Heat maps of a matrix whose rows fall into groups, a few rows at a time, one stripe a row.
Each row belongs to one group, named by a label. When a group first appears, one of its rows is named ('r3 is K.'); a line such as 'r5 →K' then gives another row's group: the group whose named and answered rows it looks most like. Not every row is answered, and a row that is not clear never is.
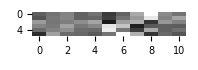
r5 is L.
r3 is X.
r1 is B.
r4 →X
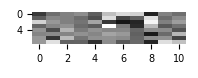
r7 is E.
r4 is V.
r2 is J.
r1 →X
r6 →V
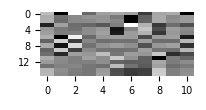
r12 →J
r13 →X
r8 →V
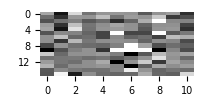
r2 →B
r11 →B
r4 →V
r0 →V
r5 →X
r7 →V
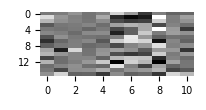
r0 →X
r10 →J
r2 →J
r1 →J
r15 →E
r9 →V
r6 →L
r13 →X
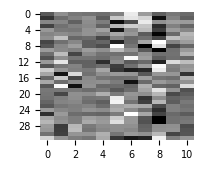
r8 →X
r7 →B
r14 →J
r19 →B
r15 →V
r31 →J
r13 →B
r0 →L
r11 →L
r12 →E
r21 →X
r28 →V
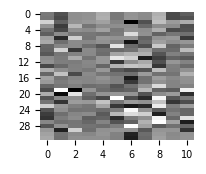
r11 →X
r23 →J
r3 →V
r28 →L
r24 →L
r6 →V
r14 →J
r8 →X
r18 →B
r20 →V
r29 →V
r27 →B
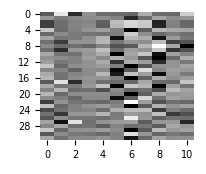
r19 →E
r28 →E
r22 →L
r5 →L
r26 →L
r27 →V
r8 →B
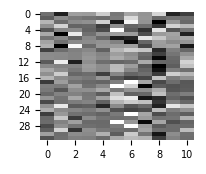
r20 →X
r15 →E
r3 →E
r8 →V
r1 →L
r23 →E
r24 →J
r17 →L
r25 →L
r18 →X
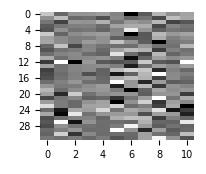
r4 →L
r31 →B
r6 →J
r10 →X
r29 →X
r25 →V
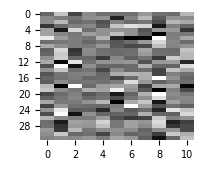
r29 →V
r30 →E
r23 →L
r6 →J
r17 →L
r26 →J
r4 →V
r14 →E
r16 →B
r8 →J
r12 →V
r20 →B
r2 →E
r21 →B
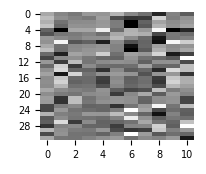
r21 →V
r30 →L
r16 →E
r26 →L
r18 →E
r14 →E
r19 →J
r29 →J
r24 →L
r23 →B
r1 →J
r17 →E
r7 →E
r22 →V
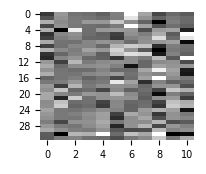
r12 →V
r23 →E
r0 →L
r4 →V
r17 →X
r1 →L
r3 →L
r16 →B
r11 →B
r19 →E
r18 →V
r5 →B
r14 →B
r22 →E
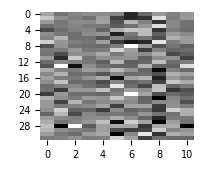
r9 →X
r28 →V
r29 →J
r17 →E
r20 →L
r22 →V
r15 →E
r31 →X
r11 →V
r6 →E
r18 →X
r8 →L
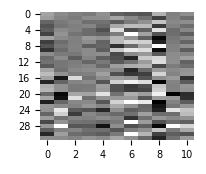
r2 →B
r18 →J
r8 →B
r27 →L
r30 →L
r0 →J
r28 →E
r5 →L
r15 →J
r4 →X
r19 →J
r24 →E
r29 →B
